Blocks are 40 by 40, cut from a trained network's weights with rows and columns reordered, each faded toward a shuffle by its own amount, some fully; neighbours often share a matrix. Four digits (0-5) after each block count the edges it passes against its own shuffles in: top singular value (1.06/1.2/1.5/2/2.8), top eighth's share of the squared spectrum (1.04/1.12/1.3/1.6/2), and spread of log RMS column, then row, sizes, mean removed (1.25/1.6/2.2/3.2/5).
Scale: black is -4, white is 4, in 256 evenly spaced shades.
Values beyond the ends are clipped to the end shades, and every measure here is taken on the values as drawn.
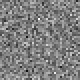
1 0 0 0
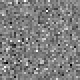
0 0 0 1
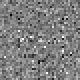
2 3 1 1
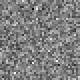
1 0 0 0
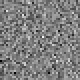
2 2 0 1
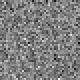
0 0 0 0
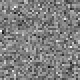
0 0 0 0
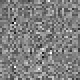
3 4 2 2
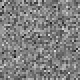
0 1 0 0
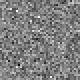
1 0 0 0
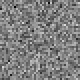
0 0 0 0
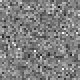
1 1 0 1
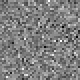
0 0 0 0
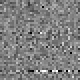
3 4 1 2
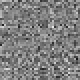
4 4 1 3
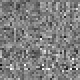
3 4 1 2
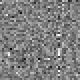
3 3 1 1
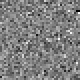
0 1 0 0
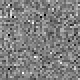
2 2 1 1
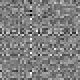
4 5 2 2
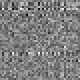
4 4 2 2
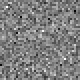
1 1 0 0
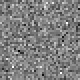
1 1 0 0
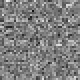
3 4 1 2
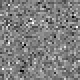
2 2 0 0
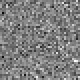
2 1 0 0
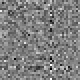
3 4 1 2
